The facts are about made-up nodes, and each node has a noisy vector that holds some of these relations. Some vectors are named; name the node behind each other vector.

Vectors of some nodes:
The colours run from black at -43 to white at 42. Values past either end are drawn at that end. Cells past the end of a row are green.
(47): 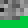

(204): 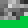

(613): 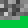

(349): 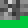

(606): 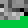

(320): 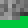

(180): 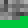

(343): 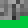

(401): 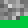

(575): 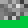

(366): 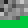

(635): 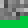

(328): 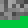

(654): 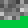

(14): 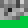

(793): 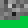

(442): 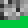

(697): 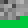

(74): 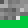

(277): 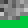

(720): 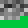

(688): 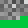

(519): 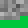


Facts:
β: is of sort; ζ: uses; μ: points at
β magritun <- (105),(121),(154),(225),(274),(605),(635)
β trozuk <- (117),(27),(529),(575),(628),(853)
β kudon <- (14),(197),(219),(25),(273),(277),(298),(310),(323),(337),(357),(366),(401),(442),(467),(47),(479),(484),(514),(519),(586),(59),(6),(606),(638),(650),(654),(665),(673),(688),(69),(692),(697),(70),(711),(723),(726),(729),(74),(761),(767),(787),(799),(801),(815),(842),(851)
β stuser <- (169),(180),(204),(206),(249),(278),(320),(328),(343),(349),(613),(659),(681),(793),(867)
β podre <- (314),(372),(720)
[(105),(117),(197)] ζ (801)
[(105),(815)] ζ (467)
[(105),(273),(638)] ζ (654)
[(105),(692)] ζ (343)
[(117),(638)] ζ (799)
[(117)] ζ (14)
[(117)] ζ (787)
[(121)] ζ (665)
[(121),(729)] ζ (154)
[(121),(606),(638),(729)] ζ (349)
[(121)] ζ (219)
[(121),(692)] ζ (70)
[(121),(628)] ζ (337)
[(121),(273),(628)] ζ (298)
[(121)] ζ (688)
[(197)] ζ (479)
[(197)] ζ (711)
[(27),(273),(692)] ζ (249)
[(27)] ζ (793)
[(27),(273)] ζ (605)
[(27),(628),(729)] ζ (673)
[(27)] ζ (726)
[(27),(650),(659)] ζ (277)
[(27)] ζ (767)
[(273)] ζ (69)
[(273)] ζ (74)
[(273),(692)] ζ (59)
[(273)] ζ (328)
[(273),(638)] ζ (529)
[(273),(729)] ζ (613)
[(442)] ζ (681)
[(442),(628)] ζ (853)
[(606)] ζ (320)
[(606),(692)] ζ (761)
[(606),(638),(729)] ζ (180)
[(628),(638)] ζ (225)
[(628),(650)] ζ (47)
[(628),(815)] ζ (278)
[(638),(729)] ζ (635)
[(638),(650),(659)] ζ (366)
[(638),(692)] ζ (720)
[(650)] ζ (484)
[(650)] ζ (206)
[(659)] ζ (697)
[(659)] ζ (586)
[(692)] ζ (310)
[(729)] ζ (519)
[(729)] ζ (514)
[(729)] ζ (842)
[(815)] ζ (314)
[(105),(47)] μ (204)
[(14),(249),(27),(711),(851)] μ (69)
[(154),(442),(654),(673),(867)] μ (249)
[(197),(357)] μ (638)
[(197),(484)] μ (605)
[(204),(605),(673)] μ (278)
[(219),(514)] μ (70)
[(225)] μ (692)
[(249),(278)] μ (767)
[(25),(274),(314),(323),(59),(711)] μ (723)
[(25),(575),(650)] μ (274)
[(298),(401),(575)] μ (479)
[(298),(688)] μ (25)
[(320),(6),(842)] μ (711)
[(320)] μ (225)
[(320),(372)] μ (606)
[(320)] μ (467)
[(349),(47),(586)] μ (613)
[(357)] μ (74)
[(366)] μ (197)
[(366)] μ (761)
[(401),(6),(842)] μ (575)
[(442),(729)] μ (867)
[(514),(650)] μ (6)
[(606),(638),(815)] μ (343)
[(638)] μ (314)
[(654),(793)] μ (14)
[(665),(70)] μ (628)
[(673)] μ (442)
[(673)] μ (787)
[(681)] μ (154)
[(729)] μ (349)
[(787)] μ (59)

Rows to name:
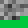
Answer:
(467)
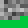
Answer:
(529)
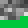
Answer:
(314)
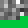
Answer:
(650)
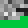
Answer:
(729)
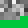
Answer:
(117)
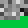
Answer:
(638)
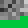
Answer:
(298)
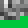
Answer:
(815)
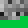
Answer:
(121)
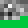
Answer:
(274)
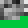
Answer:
(154)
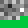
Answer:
(801)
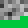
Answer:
(25)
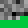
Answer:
(249)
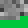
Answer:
(673)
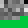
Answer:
(605)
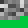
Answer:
(586)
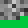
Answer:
(659)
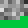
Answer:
(273)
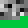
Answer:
(105)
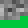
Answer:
(69)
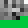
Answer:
(206)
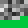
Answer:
(27)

